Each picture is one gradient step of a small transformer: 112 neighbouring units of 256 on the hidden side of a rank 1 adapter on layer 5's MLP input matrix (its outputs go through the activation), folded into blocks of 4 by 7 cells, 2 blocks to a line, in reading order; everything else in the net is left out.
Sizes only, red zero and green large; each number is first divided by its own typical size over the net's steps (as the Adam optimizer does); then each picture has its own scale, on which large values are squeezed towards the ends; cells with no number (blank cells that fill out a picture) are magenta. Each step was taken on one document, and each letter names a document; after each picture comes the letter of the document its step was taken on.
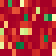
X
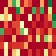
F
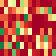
X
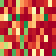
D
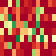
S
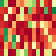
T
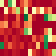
X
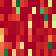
F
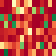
F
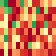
T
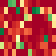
X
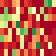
D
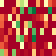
D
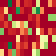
S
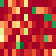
X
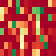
S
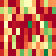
T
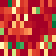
X
